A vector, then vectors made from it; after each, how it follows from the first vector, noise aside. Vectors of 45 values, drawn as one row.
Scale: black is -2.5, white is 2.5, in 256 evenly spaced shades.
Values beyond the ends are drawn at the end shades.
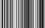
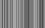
shrunk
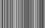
shrunk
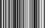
negated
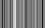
partly zeroed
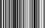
negated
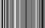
partly zeroed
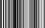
negated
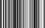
negated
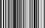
negated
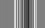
partly zeroed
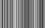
shrunk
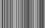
shrunk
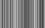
shrunk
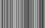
shrunk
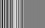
partly zeroed
